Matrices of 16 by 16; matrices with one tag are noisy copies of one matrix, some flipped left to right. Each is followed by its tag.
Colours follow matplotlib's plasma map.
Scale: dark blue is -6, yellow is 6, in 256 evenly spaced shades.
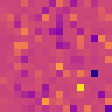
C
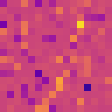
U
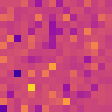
C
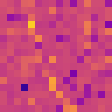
U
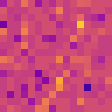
U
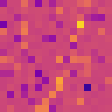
U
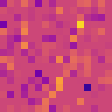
U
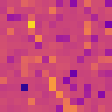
U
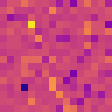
U
